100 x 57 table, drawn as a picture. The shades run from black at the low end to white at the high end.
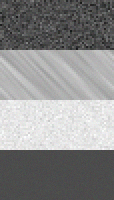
The table splits into 4 rows of 1 panel. Panel 1,1: low, fine-grained. Panel 2,1: high, slanting down to the right, faint in contrast. Panel 3,1: very high, fine-grained, faint in contrast. Panel 4,1: low, flat.
